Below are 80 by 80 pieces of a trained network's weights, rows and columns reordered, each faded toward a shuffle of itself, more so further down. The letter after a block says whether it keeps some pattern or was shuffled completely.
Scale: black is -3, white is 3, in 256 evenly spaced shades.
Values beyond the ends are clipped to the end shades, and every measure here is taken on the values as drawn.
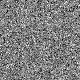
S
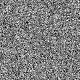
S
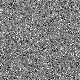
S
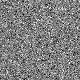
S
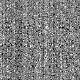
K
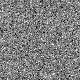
S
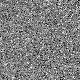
S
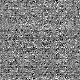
K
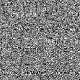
K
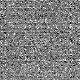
K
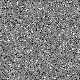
S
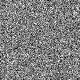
S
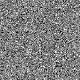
K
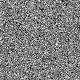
S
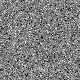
S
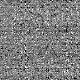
K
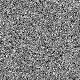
S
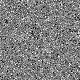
S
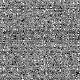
K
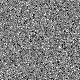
S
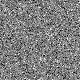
S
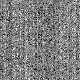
K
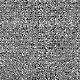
K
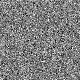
S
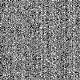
K
